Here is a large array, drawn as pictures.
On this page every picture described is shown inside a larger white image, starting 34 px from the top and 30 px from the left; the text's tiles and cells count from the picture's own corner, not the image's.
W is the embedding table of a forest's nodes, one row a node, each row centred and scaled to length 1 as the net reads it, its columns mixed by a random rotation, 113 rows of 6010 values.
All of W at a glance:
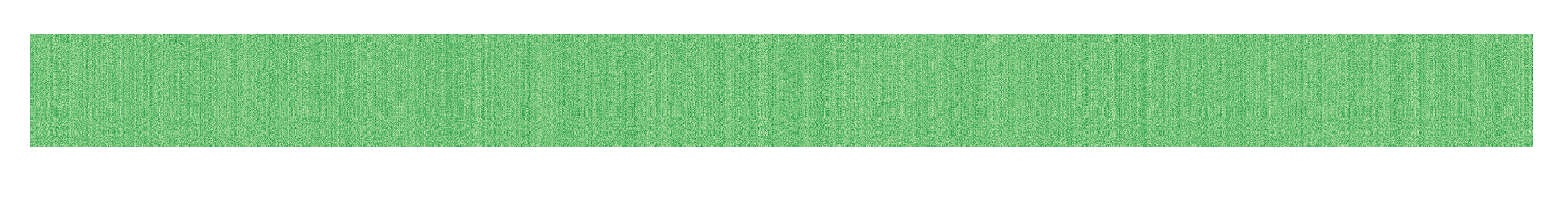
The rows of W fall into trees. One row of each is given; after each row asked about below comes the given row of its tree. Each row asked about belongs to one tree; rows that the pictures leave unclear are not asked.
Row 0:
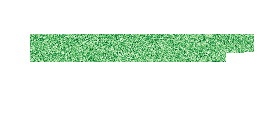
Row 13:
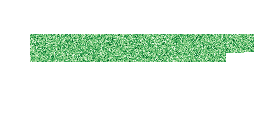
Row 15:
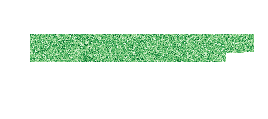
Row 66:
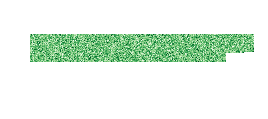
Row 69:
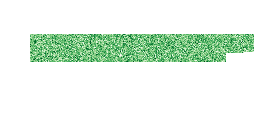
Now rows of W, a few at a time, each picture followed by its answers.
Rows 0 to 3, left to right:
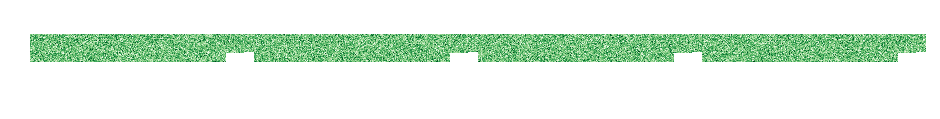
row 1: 66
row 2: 66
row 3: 0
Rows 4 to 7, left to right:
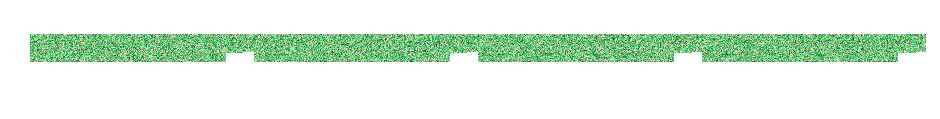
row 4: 69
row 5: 0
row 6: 0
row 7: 0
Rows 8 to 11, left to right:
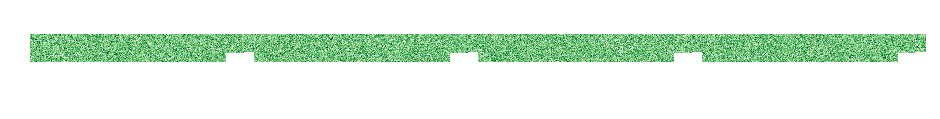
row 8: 66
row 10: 13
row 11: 69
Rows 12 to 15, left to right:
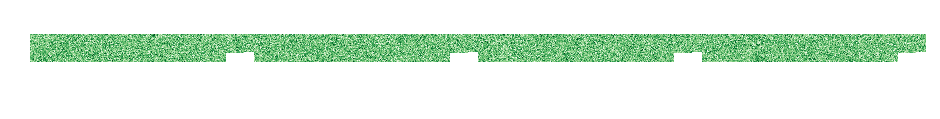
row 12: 13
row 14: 66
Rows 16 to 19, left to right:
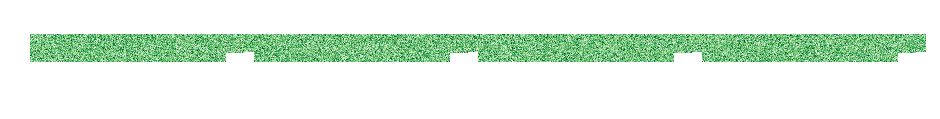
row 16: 69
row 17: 0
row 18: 66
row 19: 13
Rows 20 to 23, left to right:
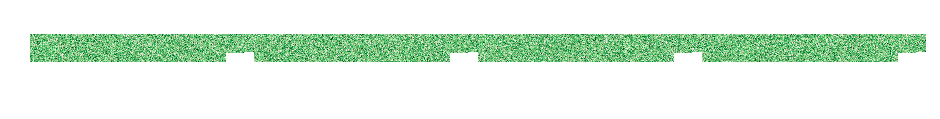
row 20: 66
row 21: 13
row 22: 69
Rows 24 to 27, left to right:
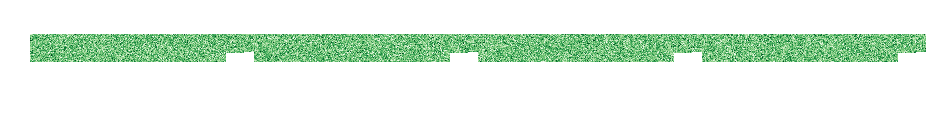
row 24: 0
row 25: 13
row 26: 69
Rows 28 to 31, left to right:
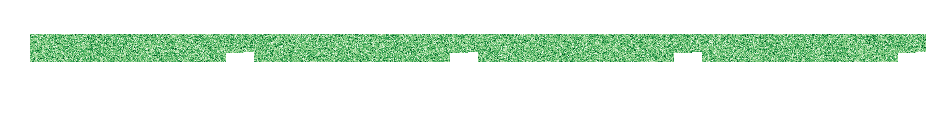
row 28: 69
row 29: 66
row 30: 66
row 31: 69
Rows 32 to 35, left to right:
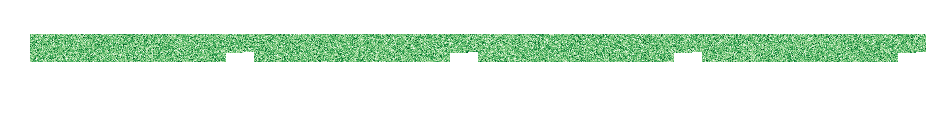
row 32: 69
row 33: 66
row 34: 69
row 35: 66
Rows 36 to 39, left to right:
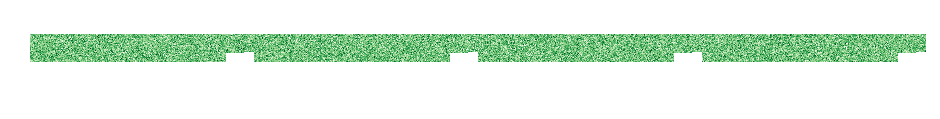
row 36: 13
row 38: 66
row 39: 13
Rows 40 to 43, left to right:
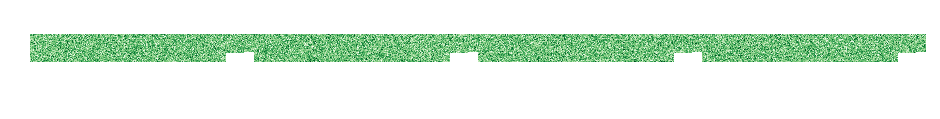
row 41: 15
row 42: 0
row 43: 13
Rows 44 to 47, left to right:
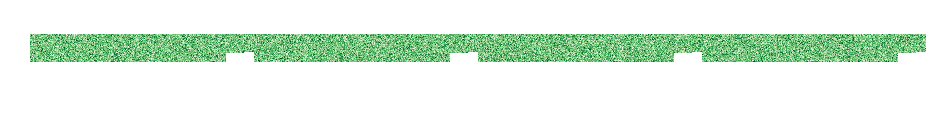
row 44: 66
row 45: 66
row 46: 13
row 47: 0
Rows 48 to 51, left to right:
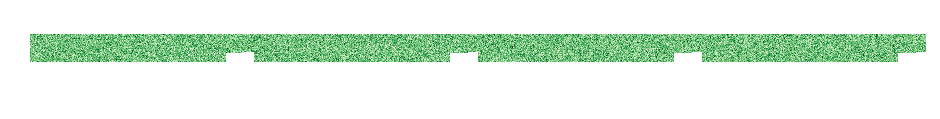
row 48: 13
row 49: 0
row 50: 15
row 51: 66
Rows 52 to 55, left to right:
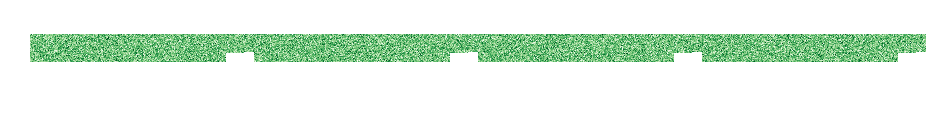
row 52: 13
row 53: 13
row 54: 13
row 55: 0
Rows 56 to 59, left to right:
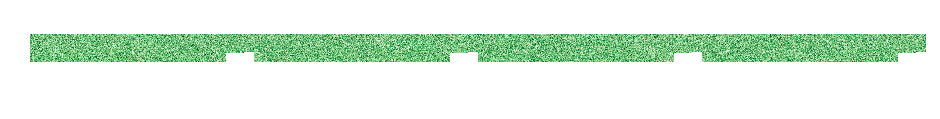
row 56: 66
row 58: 15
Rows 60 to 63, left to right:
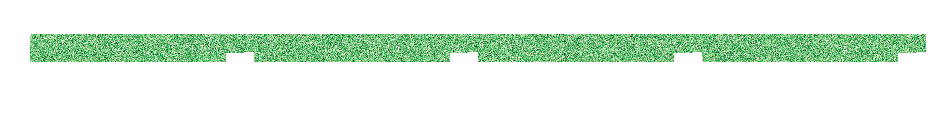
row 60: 13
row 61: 13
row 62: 66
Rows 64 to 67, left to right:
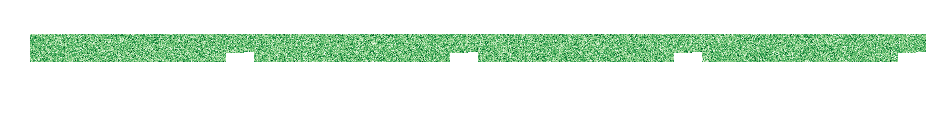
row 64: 0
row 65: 66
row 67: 13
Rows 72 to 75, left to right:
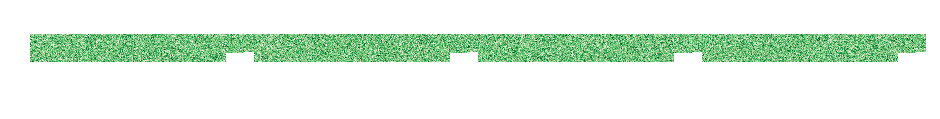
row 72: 69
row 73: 69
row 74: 66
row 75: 69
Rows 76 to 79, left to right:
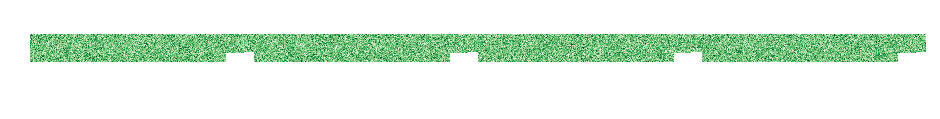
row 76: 66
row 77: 66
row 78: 69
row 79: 66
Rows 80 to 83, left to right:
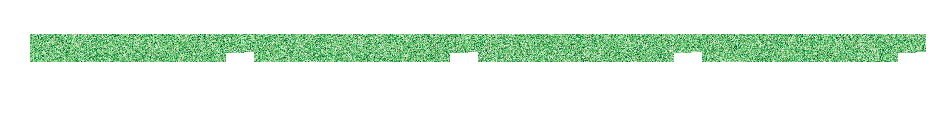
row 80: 66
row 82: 69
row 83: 15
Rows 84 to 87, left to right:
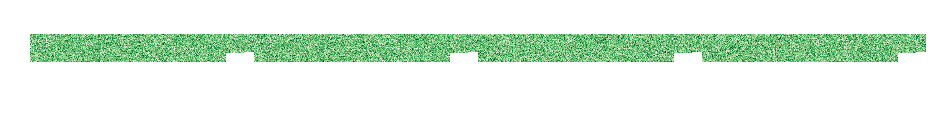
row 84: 13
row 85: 13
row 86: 0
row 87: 13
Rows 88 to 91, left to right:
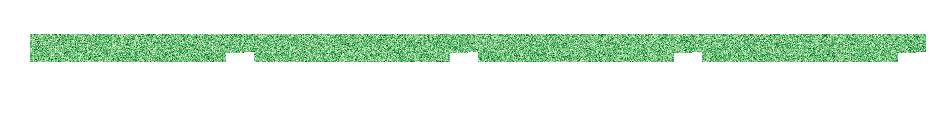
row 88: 66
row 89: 0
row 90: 13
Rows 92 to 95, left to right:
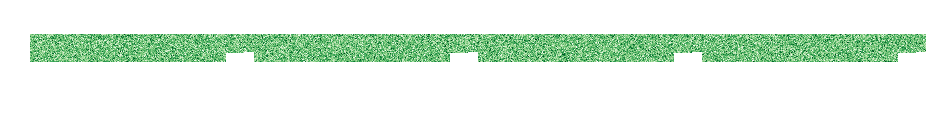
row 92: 69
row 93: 66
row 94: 66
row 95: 0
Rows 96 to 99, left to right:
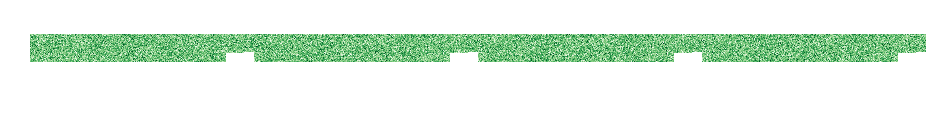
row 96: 69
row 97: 13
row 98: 13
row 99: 13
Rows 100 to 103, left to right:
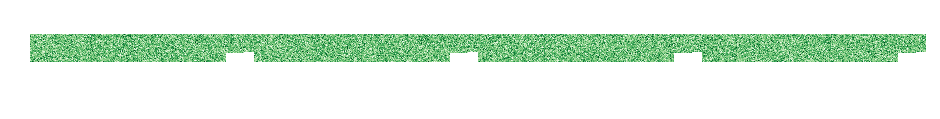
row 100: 69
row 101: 69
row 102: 66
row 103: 0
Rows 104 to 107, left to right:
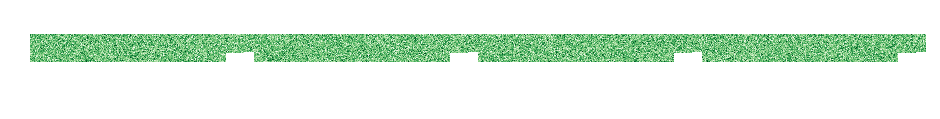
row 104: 15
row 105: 13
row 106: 0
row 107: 66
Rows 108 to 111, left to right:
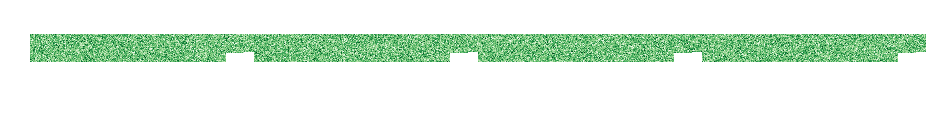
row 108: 15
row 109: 0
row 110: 13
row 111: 13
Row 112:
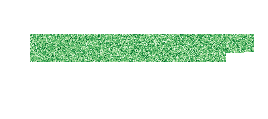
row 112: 13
